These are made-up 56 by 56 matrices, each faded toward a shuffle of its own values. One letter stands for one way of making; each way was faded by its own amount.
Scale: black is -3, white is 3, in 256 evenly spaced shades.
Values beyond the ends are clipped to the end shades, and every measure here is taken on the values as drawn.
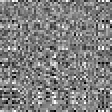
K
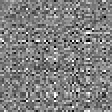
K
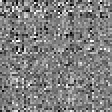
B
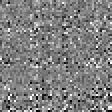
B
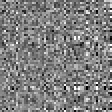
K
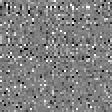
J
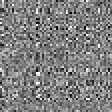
K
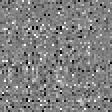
J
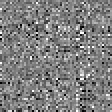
B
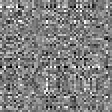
K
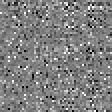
J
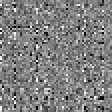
B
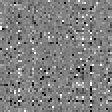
J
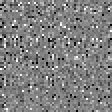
J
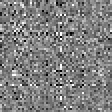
B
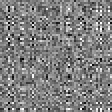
K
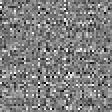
B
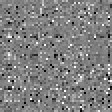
J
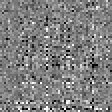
B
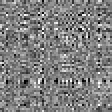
K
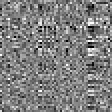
K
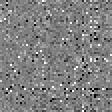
J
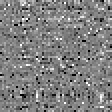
J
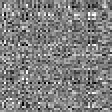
K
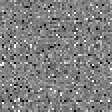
J
